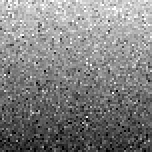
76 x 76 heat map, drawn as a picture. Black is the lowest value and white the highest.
Stripes: none. Slope: up to the top. Grain: fine. Odd rows or columns: none. Average level on the scale: 50%.
